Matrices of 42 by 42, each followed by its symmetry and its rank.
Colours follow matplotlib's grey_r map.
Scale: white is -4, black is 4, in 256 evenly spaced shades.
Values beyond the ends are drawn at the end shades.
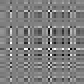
neither, rank one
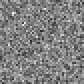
symmetric, full rank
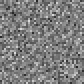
symmetric, full rank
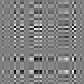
neither, rank one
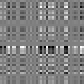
neither, rank one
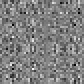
neither, rank five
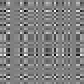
neither, rank one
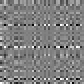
neither, rank two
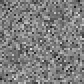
symmetric, full rank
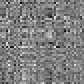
neither, rank five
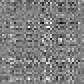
neither, rank five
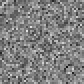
symmetric, full rank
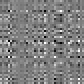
neither, rank two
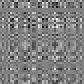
neither, rank two
